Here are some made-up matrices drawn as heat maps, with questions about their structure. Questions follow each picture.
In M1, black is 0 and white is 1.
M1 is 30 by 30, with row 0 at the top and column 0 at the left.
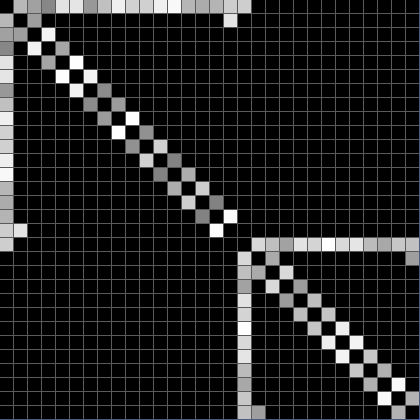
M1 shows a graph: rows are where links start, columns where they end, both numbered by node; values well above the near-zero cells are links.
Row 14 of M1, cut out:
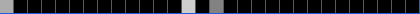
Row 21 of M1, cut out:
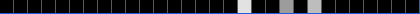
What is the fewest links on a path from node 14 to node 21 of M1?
3
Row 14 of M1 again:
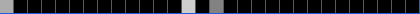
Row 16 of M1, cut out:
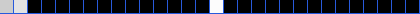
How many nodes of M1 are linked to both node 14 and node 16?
2
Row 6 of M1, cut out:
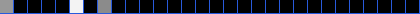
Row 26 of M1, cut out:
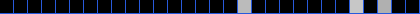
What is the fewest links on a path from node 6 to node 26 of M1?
3
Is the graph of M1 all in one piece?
yes
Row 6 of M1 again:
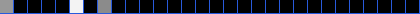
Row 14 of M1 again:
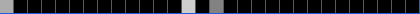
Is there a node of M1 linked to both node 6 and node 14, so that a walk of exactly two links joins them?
yes
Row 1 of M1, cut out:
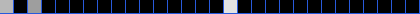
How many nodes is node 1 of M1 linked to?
3
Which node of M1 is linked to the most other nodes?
node 0
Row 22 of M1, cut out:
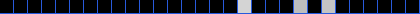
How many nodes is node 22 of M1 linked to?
3
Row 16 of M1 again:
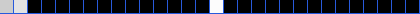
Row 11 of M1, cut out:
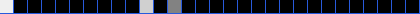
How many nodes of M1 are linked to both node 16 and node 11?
1
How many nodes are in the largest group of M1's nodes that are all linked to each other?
3
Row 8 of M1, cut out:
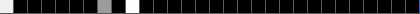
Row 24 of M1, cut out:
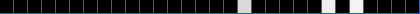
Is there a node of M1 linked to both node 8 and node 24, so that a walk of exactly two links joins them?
no
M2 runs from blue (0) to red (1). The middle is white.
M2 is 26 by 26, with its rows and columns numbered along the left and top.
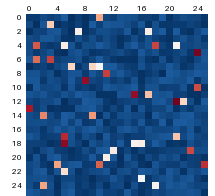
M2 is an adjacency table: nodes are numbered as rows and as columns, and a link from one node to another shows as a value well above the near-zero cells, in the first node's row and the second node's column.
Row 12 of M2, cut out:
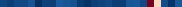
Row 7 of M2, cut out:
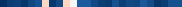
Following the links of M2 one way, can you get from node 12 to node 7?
yes
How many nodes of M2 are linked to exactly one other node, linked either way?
3
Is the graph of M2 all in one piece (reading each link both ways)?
yes
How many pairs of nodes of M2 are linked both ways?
1
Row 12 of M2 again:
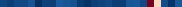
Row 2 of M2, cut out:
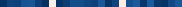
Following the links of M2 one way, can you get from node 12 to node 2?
yes
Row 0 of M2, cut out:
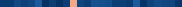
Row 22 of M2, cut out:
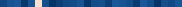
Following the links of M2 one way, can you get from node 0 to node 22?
no
